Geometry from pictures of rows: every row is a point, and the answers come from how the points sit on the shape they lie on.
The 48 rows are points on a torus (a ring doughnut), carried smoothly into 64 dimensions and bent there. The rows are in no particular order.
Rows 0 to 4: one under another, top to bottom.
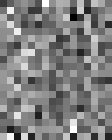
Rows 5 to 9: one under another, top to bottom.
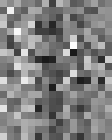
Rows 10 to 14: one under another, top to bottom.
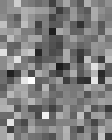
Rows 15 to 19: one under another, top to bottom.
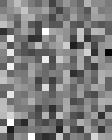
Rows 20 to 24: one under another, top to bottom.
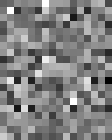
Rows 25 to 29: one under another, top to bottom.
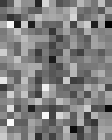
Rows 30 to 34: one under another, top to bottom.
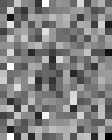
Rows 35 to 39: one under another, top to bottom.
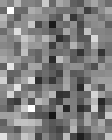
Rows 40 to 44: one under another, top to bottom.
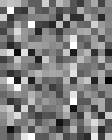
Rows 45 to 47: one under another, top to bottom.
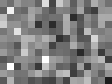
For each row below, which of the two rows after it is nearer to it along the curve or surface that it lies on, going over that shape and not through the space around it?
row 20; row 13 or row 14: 13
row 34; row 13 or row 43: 43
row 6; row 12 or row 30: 30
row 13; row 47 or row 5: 47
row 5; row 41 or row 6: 6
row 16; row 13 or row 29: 29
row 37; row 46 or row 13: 46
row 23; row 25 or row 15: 25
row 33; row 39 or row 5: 39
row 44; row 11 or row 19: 19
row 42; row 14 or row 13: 14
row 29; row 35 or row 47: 35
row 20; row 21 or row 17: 21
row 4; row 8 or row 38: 8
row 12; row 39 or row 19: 19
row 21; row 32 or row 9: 9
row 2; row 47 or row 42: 47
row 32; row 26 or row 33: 26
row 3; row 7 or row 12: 12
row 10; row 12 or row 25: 12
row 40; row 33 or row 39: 39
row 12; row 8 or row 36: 36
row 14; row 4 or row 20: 4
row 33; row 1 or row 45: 45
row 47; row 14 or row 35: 35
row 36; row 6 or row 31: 31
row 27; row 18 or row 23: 18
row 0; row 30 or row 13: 30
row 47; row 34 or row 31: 31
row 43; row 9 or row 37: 9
